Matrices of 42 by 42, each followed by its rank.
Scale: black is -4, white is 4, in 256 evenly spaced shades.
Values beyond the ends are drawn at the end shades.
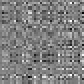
three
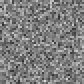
full rank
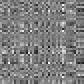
three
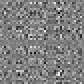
five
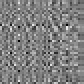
three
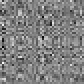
five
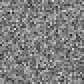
full rank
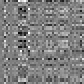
three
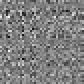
five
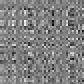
three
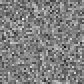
full rank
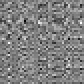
five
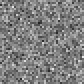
full rank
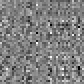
five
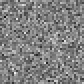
full rank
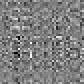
five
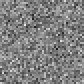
full rank
